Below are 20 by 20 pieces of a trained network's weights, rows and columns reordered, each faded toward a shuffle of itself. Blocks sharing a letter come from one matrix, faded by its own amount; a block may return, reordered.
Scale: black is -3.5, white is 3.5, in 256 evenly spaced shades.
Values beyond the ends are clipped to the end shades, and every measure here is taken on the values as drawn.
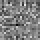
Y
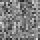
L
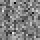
L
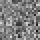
Y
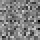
Y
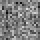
L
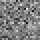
Y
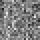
L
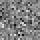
Y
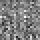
L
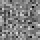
L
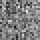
L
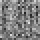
L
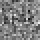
Y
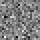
Y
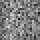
L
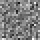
L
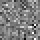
Y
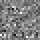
Y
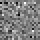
Y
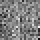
L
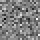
Y
